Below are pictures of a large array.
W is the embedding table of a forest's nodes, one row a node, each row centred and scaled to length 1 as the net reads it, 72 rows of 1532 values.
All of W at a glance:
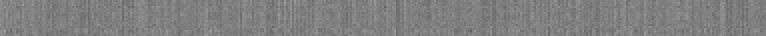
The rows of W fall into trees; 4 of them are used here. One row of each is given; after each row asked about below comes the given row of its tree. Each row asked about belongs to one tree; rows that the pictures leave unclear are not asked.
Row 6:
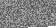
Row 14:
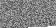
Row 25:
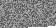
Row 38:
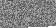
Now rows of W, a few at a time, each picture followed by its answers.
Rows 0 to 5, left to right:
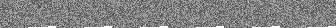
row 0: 38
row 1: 38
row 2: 6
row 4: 14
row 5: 38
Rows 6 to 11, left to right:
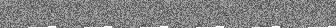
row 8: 38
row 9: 38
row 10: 6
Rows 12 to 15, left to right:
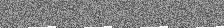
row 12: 38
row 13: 14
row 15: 14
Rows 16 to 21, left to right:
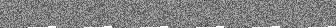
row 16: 6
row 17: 14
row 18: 38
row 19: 38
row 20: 14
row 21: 38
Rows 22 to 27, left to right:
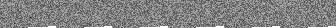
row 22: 6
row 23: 38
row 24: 38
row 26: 38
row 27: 6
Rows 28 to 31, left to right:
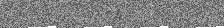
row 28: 14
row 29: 38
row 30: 25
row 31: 38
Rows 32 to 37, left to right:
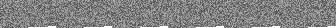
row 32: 38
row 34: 6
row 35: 38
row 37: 6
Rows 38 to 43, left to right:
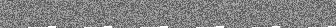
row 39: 14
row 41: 14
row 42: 6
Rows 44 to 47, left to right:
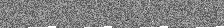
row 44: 38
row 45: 6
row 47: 14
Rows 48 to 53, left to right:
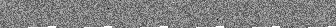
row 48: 6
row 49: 6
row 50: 38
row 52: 38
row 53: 38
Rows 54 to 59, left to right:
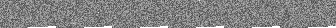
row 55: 14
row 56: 14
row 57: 14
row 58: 6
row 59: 25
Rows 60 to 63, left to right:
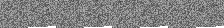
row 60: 14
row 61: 14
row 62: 14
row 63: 14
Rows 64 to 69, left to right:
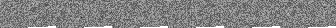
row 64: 14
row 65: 25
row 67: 14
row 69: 38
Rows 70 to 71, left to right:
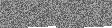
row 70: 14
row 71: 25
